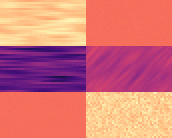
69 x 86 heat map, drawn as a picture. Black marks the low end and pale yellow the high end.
It is made of 3 by 2 panels. Panel 1,1: very high, streaked across, faint in contrast. Panel 1,2: high, flat. Panel 2,1: low, streaked across. Panel 2,2: middling, slanting up to the right, faint in contrast. Panel 3,1: high, flat. Panel 3,2: very high, fine-grained, faint in contrast.
